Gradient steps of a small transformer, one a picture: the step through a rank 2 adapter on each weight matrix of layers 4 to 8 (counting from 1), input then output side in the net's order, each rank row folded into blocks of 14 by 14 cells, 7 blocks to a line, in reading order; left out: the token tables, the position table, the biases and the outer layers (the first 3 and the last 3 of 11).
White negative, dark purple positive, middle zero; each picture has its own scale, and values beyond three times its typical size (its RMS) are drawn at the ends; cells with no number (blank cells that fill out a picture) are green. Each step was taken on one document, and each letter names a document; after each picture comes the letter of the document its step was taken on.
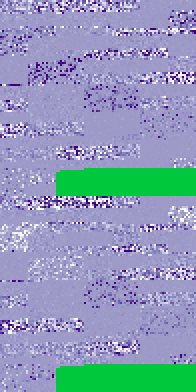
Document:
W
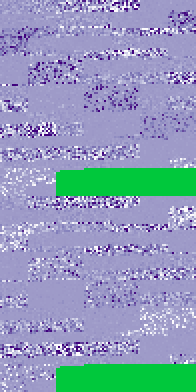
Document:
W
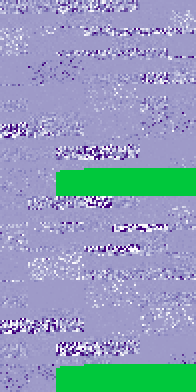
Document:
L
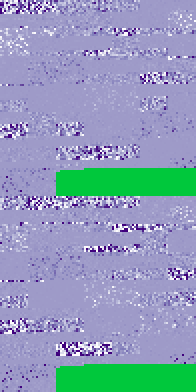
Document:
L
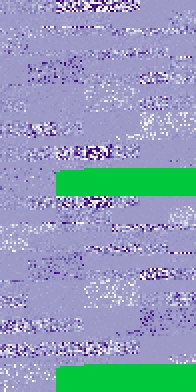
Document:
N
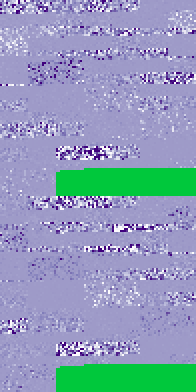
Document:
L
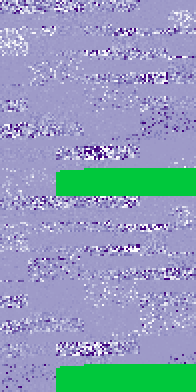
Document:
L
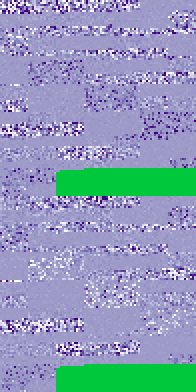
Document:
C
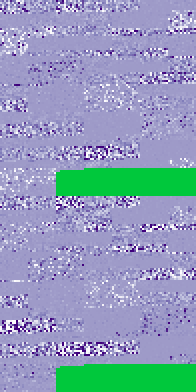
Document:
N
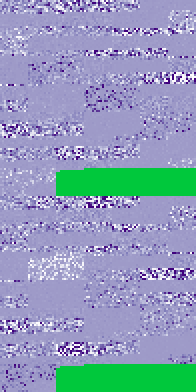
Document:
C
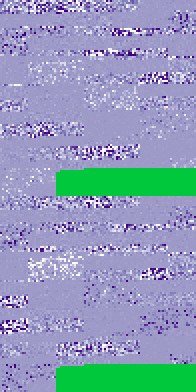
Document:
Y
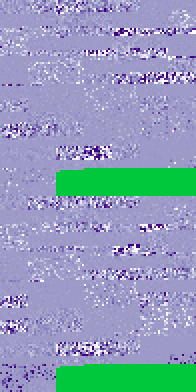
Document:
L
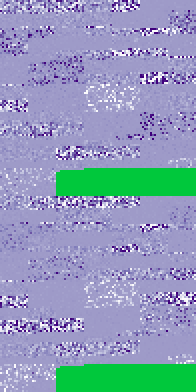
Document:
N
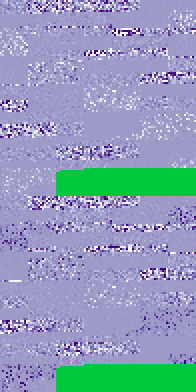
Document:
Y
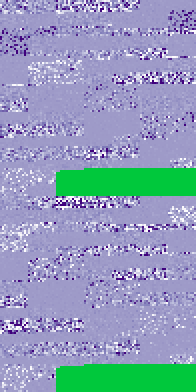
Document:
W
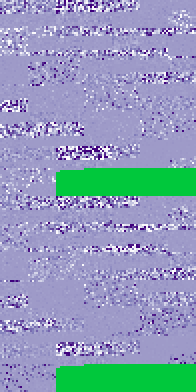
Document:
L
